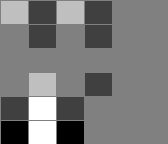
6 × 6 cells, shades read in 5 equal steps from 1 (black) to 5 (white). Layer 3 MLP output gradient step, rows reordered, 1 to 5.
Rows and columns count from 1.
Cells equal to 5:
2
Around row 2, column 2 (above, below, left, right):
2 3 3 3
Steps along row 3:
same same same same same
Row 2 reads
3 2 3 2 3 3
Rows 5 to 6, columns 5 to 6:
3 3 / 3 3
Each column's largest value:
4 5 4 3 3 3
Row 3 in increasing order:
3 3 3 3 3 3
